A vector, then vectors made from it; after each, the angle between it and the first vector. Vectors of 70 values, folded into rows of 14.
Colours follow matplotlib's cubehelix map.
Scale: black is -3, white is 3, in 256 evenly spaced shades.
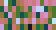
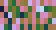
nearly parallel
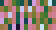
orthogonal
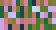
partly aligned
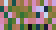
nearly parallel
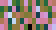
partly aligned
